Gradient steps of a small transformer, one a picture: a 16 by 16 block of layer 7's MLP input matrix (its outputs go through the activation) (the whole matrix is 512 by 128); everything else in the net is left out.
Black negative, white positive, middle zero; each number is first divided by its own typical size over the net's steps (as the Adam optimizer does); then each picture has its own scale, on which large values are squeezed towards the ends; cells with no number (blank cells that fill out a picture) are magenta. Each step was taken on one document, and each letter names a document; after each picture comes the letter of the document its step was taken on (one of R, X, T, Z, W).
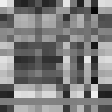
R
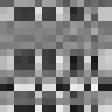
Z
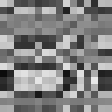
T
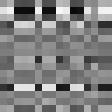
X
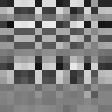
Z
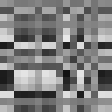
T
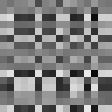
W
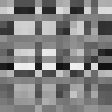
X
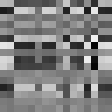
R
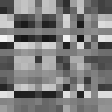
T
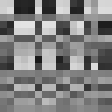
X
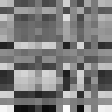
T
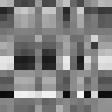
T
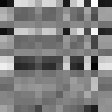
R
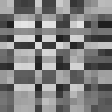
X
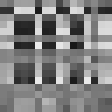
W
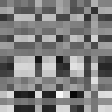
Z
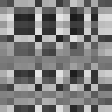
W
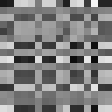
Z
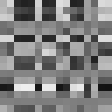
X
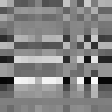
R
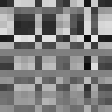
W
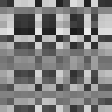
W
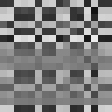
Z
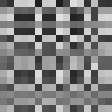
W
